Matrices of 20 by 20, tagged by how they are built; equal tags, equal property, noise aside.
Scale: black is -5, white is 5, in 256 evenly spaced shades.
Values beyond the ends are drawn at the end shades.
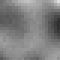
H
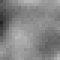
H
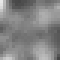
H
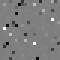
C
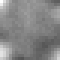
H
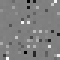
C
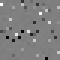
C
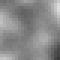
H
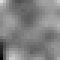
H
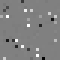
C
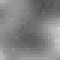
H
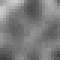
H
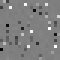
C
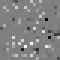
C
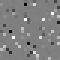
C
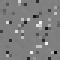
C
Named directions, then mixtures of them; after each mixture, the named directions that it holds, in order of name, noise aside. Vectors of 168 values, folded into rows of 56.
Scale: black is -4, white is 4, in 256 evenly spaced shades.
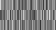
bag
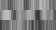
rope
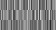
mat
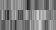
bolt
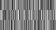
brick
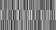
brick, mat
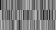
bag, bolt, rope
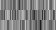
bag, bolt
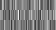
brick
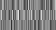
brick, mat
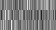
bolt, brick, mat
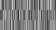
brick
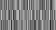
brick, mat
